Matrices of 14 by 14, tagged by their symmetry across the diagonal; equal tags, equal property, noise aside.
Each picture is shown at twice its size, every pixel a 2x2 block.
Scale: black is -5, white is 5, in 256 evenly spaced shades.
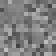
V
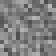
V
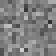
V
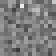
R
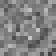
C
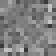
C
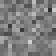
R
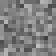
V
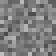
R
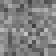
V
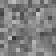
V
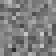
R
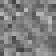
V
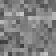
R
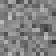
R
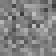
R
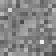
C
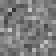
C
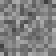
C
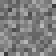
C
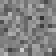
R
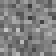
V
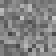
R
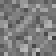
C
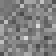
C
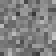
V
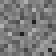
C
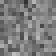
R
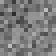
C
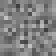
V
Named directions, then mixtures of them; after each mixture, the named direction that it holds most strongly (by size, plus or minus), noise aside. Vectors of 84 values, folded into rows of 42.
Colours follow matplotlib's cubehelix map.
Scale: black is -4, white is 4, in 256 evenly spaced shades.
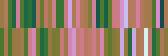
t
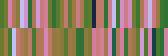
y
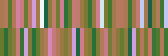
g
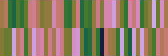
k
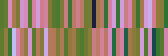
y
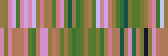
t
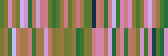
y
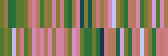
k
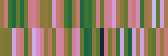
k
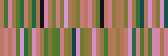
g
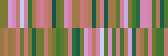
k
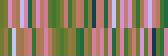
y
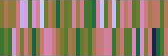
y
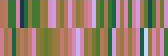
y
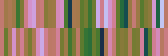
t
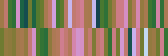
t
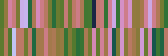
y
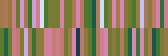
g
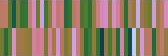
k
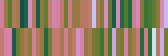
y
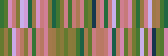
y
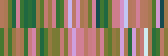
t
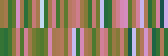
g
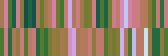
t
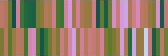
t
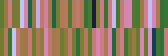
y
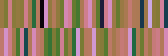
g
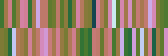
y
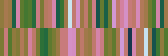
t
